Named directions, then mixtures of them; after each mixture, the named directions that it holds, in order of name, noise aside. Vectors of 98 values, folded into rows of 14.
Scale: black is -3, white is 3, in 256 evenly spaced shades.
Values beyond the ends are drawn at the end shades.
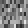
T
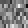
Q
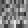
T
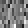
Q, T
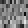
Q, T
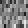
Q, T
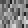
Q, T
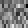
Q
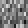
T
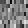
Q, T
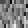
Q, T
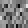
Q, T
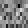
Q, T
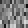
Q, T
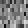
Q, T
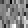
Q, T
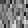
Q, T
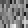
Q, T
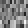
Q, T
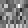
Q, T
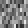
T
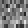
T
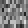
T
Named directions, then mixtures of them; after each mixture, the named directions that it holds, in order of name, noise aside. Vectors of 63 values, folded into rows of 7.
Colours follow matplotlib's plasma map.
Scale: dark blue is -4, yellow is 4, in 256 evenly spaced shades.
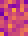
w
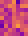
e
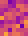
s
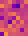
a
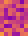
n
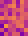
e, n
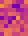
a, n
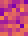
s, w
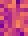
e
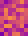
n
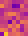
a, s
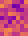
a, n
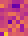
a, s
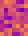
e, n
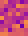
n, s
